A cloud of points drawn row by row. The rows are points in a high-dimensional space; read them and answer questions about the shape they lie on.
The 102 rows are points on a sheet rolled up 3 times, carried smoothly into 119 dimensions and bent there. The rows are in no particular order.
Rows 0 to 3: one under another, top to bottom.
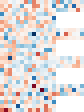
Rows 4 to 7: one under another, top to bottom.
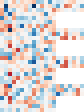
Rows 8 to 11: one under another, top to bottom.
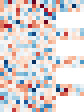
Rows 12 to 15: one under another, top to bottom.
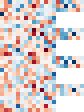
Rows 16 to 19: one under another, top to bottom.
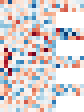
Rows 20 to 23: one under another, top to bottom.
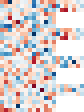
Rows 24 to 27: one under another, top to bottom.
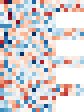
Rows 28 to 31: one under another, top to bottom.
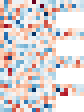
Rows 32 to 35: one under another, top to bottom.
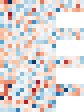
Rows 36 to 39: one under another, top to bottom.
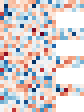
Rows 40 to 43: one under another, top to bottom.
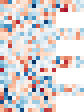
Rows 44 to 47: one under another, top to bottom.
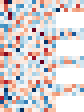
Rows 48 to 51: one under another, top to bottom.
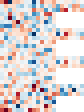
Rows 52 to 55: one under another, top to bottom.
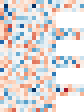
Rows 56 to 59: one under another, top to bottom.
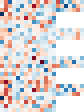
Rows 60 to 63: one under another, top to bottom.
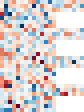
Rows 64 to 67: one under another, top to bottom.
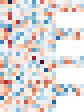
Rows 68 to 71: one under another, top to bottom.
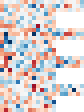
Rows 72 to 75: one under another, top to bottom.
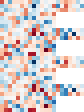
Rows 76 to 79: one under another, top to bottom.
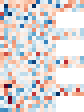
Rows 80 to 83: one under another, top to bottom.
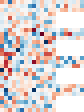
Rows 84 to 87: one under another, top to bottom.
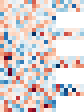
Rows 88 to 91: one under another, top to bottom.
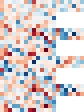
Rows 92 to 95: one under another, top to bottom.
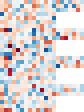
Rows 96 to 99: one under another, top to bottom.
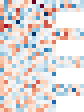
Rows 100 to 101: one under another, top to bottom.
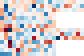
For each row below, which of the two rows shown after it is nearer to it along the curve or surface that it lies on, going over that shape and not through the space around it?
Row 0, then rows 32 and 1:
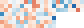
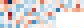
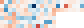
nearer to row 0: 32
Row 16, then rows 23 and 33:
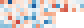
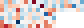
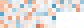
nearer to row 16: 23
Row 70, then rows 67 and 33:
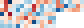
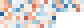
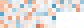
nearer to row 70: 67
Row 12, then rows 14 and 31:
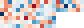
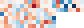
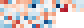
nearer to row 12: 14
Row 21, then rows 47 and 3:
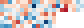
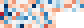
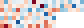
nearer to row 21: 47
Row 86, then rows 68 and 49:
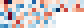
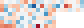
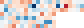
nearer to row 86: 49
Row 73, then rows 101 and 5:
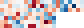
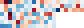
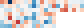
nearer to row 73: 101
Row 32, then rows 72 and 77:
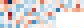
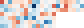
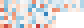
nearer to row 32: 72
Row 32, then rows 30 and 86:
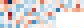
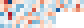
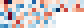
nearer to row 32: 30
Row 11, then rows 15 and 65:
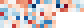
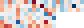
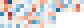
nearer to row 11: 15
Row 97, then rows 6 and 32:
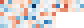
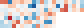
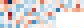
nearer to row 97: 6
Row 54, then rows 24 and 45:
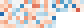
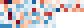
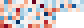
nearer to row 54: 24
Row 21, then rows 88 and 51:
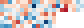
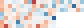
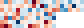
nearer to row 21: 51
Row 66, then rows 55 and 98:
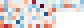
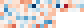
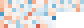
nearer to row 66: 55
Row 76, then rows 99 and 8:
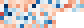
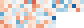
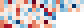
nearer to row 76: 8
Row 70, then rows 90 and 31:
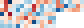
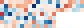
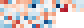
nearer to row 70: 31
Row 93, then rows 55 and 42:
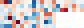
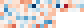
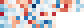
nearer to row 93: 42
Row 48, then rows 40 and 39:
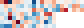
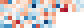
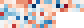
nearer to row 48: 40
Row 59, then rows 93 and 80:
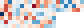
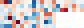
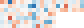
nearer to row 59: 93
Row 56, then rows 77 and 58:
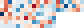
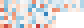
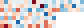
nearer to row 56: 58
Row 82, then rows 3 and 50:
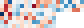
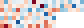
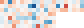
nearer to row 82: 3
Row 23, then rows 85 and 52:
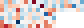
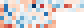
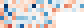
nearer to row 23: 85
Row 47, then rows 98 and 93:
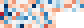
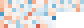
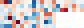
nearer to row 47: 93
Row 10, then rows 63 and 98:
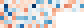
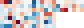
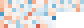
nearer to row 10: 63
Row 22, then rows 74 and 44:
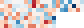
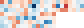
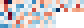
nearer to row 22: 44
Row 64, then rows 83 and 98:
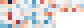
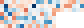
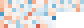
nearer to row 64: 83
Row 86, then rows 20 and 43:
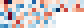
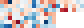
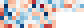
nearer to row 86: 20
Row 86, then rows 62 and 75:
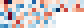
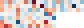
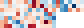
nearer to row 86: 62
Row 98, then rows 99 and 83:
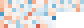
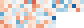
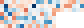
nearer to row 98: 99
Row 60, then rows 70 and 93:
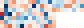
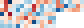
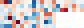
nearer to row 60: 93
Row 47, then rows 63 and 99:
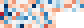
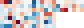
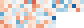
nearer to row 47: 63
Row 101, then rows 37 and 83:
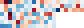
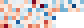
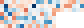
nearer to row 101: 37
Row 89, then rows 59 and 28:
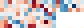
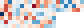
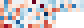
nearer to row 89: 28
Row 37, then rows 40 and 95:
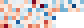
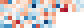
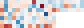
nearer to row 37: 95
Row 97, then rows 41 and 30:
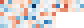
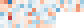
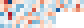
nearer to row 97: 30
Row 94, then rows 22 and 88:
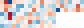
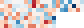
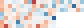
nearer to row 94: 88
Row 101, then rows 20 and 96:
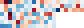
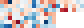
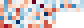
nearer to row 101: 20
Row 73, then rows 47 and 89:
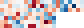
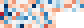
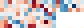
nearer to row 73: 89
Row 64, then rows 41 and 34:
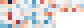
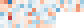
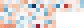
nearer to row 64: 34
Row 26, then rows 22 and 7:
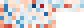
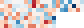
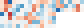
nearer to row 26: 22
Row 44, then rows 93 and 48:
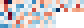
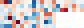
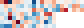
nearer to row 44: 48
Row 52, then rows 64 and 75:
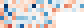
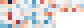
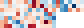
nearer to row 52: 64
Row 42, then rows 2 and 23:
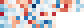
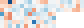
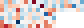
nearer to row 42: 23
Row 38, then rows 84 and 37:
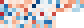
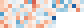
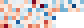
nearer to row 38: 37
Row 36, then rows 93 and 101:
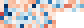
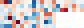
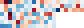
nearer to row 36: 93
